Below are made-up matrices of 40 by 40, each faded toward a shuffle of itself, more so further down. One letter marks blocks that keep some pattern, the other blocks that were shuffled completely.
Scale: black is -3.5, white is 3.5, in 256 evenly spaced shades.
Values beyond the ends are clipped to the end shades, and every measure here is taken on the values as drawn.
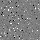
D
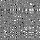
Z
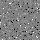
D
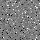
D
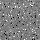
D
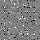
Z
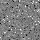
D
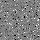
D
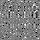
Z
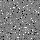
D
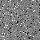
D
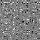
Z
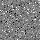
D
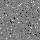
D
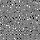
Z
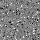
D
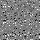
Z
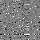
Z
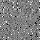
Z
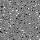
D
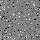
D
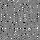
Z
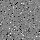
D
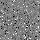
D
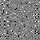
Z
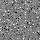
D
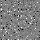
Z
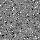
D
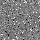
D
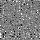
Z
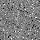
D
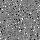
D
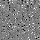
Z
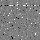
Z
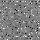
Z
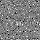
Z
